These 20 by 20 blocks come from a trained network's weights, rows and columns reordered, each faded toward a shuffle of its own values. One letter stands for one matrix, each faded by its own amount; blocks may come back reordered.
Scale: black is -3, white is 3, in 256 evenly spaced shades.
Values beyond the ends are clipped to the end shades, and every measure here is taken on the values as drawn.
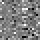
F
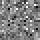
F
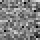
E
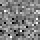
F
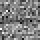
E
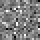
F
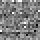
E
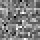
E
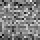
E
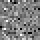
F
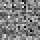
E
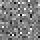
F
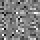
F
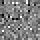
F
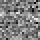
E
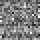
E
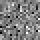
F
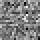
E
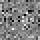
F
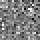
F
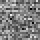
E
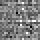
E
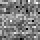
E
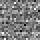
E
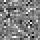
F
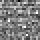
E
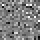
F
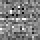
E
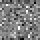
F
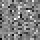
F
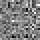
F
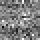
E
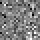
F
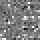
F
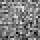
E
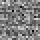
E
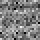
E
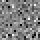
F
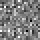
F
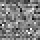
E
